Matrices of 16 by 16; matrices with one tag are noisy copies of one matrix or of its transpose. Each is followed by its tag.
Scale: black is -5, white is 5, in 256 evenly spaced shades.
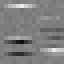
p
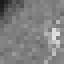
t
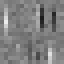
p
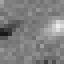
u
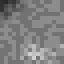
t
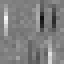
p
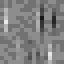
p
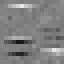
p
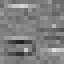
p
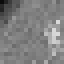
t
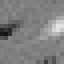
u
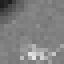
t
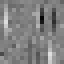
p
